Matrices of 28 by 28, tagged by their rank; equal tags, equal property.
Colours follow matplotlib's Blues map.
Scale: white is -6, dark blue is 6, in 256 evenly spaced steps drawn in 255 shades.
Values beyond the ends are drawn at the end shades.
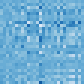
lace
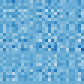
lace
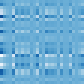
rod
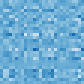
lace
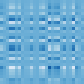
rod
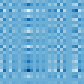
rod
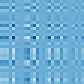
rod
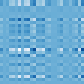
rod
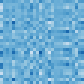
lace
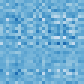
lace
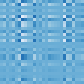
rod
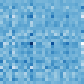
lace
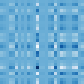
rod
